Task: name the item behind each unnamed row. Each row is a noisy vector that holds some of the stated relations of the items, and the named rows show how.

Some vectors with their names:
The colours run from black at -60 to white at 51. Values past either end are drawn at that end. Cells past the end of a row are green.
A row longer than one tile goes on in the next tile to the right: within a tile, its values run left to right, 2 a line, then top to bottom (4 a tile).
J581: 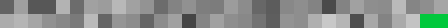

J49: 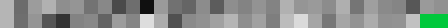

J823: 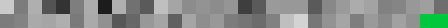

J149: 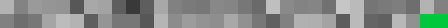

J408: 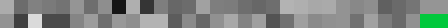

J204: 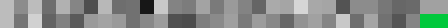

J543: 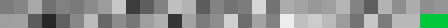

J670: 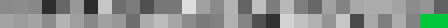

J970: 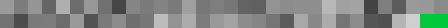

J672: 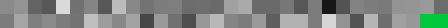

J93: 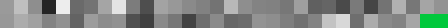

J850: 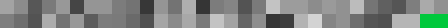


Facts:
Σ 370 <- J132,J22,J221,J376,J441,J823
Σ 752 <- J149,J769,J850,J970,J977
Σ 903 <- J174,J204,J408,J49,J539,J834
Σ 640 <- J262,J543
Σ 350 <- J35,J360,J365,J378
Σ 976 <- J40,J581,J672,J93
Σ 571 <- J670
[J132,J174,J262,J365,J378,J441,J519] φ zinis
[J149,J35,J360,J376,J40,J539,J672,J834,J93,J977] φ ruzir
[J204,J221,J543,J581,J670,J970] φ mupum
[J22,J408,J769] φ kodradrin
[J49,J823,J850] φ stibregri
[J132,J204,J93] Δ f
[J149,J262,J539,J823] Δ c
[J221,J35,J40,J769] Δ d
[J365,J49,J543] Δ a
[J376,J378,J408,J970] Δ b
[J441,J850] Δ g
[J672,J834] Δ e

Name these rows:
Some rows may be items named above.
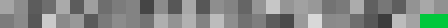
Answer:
J850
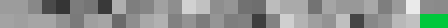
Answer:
J22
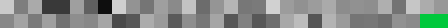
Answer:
J221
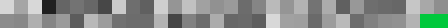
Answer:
J132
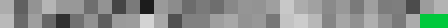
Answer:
J49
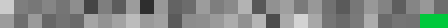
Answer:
J834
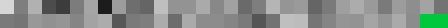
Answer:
J823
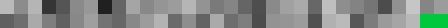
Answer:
J376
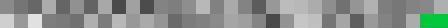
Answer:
J174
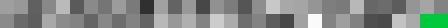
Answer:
J850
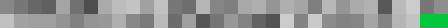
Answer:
J360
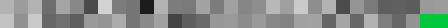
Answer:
J204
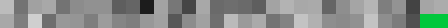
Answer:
J539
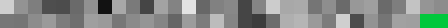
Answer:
J441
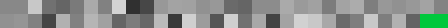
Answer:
J262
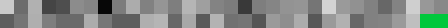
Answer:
J376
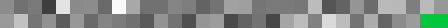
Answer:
J40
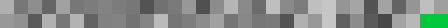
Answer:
J769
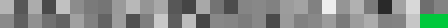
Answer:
J378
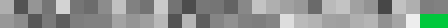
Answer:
J365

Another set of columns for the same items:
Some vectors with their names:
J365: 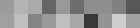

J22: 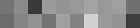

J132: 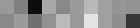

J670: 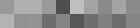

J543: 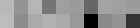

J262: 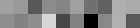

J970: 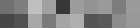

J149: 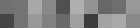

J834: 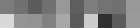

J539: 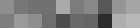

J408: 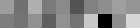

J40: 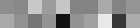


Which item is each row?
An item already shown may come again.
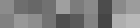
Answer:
J539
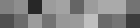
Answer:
J376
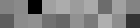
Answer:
J823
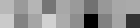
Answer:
J543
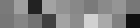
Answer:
J441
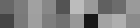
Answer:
J149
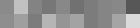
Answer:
J360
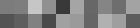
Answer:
J850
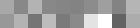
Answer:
J93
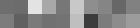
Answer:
J769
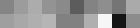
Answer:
J672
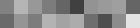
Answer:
J378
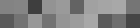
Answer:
J376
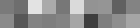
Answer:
J769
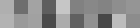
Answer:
J49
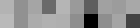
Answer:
J543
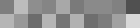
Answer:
J35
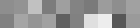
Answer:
J581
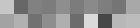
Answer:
J204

